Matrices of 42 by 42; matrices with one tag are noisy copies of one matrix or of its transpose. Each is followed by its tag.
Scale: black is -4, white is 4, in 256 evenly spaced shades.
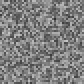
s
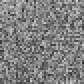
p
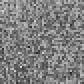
p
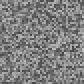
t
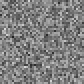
s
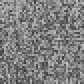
p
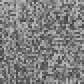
p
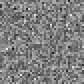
s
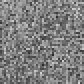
p
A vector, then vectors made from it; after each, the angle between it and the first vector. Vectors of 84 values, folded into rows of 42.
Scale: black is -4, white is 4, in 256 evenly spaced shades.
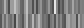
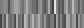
nearly parallel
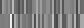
orthogonal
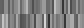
partly aligned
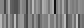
nearly opposite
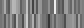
nearly parallel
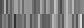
partly aligned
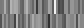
nearly parallel
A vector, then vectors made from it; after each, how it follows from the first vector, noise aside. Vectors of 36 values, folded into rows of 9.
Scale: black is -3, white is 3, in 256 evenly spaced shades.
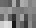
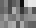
reversed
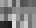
negated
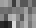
negated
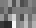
negated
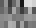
reversed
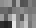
negated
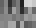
reversed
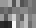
negated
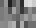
reversed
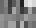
reversed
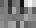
reversed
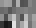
negated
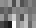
negated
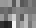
negated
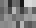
reversed
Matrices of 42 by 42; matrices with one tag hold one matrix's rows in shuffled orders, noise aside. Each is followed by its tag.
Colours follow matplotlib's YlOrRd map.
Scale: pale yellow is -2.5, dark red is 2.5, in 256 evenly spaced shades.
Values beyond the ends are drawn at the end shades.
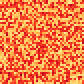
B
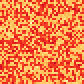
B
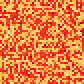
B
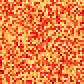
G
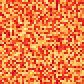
G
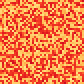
B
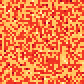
G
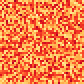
B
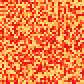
B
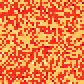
B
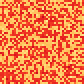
B
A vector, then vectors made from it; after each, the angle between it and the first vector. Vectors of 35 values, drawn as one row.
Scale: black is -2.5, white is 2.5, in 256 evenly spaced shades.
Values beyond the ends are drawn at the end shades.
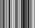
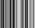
orthogonal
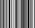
nearly parallel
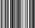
nearly opposite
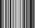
orthogonal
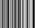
partly opposed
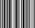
partly aligned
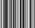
orthogonal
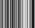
nearly opposite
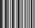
partly opposed
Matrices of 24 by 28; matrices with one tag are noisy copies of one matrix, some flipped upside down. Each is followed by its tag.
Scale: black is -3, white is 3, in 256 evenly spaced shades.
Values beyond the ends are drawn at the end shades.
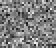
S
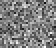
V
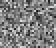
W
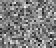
V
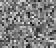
W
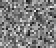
W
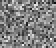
S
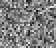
W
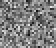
W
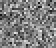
V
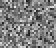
W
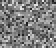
S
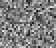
W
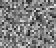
W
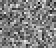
V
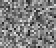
W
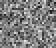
V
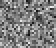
W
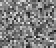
W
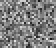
W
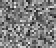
W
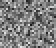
W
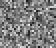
W
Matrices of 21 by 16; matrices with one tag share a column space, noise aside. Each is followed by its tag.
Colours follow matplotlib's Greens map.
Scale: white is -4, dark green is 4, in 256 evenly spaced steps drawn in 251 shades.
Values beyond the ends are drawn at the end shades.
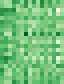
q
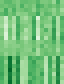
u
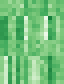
u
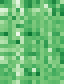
q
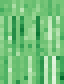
u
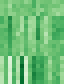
u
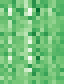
q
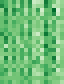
q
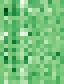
q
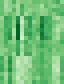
u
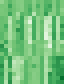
u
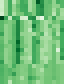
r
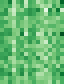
q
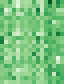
q
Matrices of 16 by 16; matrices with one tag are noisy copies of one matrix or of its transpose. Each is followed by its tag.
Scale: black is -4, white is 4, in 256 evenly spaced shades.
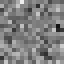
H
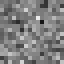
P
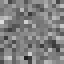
H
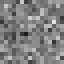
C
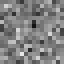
C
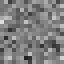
H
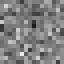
C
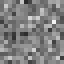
C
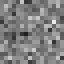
C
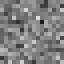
P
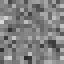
H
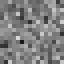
P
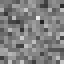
P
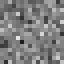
P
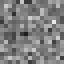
C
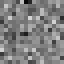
C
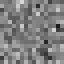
H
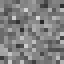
P
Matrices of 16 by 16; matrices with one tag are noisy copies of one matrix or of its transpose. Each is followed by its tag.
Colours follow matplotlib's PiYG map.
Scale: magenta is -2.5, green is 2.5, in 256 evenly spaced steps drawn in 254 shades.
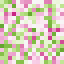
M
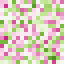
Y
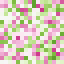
Y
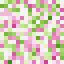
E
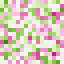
E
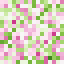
Y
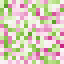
E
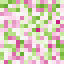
E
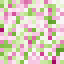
M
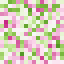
E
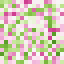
M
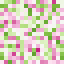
E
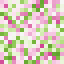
Y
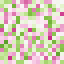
M
